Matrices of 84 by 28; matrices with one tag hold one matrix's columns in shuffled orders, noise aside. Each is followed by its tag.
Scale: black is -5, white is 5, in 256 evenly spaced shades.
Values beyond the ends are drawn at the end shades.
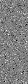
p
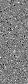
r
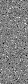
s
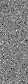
p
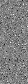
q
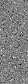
r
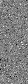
q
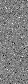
s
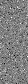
s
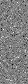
r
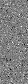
q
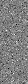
p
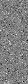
p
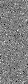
p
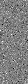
p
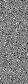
s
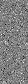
p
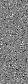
q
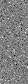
r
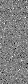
s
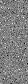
s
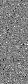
q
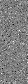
p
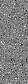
q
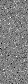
s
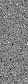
q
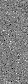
p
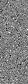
r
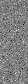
p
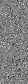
q
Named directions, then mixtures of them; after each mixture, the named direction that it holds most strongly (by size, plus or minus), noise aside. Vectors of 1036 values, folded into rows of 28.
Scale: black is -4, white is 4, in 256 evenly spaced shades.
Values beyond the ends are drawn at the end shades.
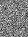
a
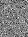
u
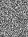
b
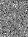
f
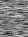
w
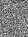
u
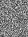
b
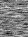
w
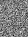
a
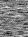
w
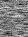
w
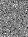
f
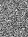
a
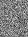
b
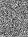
b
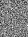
b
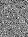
u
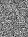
a
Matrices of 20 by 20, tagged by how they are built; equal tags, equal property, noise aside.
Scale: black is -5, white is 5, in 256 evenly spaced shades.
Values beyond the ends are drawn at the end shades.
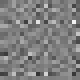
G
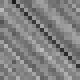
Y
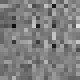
G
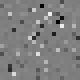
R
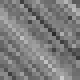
Y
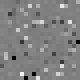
R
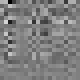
G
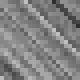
Y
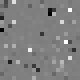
R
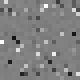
R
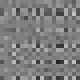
G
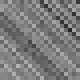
Y
